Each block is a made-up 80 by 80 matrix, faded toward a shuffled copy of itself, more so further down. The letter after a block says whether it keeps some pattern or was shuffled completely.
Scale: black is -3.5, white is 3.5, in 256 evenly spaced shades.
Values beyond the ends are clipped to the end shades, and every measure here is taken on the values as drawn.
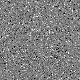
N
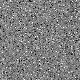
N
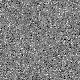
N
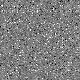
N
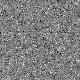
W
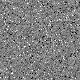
W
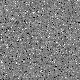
W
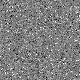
N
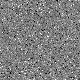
W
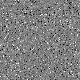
N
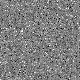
N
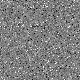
N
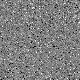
N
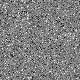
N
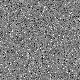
W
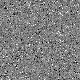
N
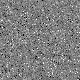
W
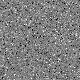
W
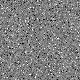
W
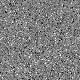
W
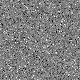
W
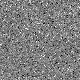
W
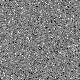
W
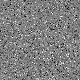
N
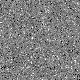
N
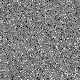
W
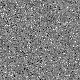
W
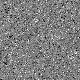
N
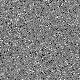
N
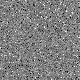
W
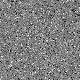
W
